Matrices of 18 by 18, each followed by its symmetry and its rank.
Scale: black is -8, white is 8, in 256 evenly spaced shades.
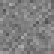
antisymmetric, full rank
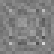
symmetric, rank three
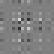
symmetric, rank one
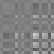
symmetric, rank one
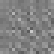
symmetric, rank three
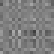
neither, rank two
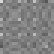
symmetric, rank three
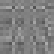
neither, rank two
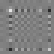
symmetric, rank one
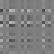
neither, rank one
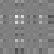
symmetric, rank one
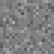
antisymmetric, full rank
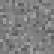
antisymmetric, full rank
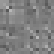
symmetric, rank three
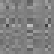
neither, rank two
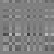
neither, rank one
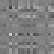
neither, rank two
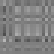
neither, rank one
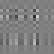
neither, rank one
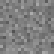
antisymmetric, full rank
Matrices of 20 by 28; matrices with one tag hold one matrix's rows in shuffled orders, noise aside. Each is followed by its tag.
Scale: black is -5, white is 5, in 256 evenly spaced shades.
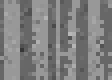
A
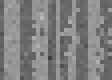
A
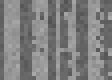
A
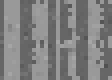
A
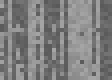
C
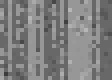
C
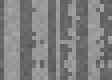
A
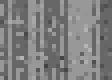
C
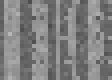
A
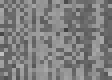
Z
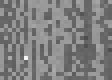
Z
